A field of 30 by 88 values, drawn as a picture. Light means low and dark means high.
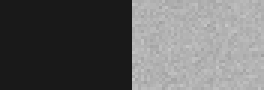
The table splits into one row of 2 panels. Panel 1,1: very high, flat. Panel 1,2: low, fine-grained, faint in contrast.
